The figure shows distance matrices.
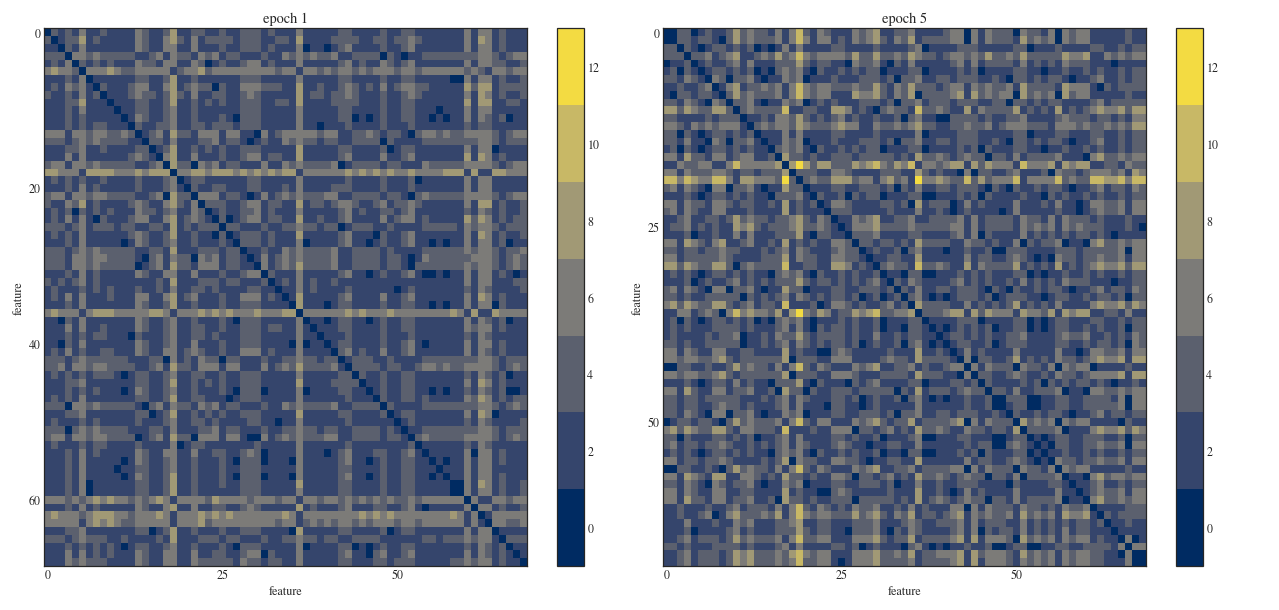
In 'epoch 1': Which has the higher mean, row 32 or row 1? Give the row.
1
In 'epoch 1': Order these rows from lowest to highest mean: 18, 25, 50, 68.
50, 68, 25, 18
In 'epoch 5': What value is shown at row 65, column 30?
8
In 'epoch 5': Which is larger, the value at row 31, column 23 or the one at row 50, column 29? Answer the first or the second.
the second
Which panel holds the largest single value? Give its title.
epoch 5
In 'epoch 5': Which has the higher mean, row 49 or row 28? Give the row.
28
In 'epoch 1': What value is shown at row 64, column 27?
2
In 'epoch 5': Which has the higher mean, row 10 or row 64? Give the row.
10
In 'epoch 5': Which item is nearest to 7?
62
